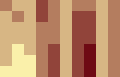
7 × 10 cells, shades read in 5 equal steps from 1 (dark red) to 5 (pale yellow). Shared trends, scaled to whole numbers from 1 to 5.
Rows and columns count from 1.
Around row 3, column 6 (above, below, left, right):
4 4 3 2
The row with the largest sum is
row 7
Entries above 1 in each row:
10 10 10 10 9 9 9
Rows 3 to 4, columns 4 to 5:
3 3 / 3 3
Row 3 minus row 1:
1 0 0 1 0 0 -1 -1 0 0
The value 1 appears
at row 5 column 8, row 6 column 8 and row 7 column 8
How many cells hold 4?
27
